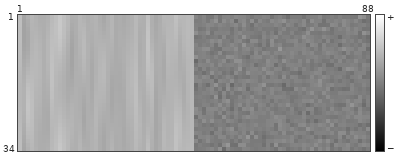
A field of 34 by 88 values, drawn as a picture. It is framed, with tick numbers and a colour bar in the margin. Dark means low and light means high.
The table splits into one row of 2 panels. Panel 1,1: high, streaked downward, faint in contrast. Panel 1,2: middling, fine-grained, faint in contrast.
